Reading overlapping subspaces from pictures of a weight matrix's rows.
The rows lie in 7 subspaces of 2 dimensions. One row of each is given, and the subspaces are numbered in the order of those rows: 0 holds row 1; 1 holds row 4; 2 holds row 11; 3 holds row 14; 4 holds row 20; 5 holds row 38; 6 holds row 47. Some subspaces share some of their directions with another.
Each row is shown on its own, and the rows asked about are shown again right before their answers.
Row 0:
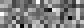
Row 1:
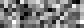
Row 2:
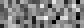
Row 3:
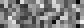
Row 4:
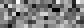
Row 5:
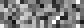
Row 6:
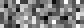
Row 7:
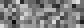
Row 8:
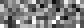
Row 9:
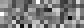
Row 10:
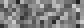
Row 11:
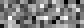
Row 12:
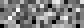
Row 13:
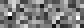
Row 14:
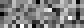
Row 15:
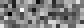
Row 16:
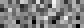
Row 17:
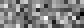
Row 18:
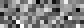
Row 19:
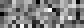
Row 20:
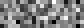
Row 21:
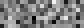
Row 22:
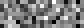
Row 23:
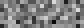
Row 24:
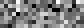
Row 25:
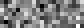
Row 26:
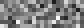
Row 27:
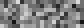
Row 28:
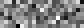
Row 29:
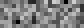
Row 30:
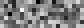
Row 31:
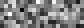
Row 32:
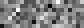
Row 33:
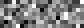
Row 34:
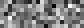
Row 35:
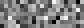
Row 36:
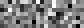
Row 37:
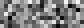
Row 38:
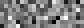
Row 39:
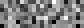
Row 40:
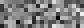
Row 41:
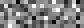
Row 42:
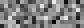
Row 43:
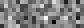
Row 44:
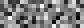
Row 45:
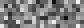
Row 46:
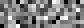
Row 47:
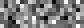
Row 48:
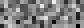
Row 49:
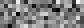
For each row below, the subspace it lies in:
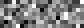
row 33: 5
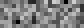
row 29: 0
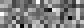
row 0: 3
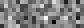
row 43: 6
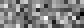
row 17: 6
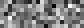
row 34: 2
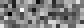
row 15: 4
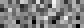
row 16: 2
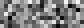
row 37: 2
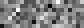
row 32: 1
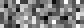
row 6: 6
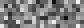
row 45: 4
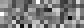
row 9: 3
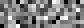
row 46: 5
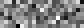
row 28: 5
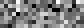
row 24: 1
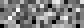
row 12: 1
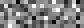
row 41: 1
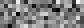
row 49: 1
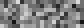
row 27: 0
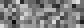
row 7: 0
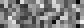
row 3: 0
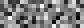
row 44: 4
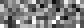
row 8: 6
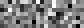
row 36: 2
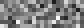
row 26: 6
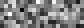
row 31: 4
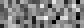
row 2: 3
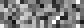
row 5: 0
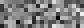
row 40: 6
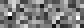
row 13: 4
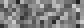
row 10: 0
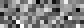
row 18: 3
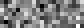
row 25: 5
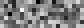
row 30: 4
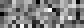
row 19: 3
